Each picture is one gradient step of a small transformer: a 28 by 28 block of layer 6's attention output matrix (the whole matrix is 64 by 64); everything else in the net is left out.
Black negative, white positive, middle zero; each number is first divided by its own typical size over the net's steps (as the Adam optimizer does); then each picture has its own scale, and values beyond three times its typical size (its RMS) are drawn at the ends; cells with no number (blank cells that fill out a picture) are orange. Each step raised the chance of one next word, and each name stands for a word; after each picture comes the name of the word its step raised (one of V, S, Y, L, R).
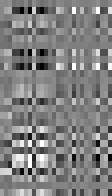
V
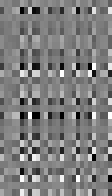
V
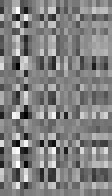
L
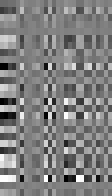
V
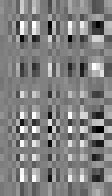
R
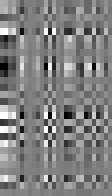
R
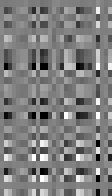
V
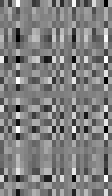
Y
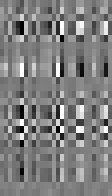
R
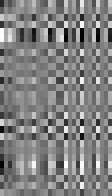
Y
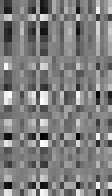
L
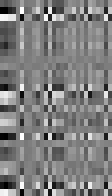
L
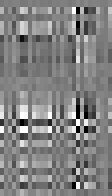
R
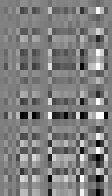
V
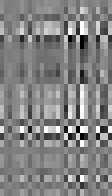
R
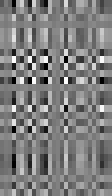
Y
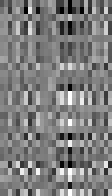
L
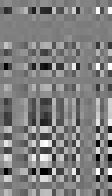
V
